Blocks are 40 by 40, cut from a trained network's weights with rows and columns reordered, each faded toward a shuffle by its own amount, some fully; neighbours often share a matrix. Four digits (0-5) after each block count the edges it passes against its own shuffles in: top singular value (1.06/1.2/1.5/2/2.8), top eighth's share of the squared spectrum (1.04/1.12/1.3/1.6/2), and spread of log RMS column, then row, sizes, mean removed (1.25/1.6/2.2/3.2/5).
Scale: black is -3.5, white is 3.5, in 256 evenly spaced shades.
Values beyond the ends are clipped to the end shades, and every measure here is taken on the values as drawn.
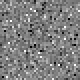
0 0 0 0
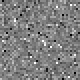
0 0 0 0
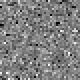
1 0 0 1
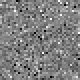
0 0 1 0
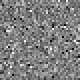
2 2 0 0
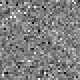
0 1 0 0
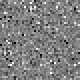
0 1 0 0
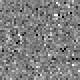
0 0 0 0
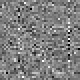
3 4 2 2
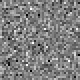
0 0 0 0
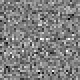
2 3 1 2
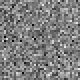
2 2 0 1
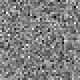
1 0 0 0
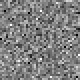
1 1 0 0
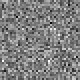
3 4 1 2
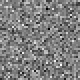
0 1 0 0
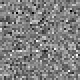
3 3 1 2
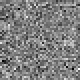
3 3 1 1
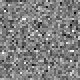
2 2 0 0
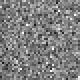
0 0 0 0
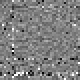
3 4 0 2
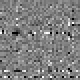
3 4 1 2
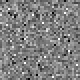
0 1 0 0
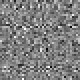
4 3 0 2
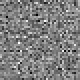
3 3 1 1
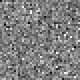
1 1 0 0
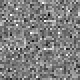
3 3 0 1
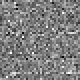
2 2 0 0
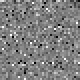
2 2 0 0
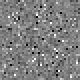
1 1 0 0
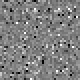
2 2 0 1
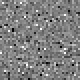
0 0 0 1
